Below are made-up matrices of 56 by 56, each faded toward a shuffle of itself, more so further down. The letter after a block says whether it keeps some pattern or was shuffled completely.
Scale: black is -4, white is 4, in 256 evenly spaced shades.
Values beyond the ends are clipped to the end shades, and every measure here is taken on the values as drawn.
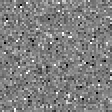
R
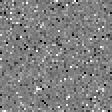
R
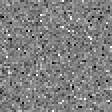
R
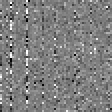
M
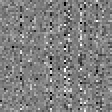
M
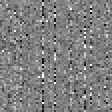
M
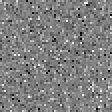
R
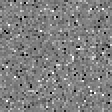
R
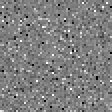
R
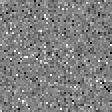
R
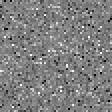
R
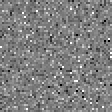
R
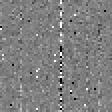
M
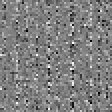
M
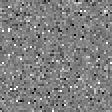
R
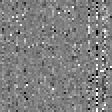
M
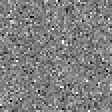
R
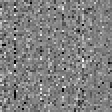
M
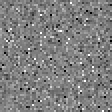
R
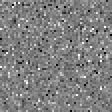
R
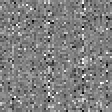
M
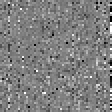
M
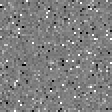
R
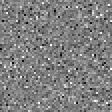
R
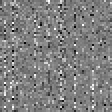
M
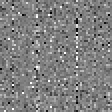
M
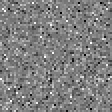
R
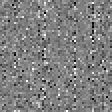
M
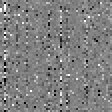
M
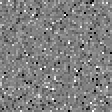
R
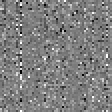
M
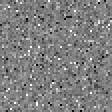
R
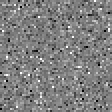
R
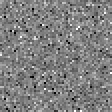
R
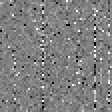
M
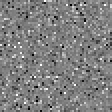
R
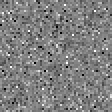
R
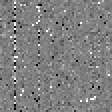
M
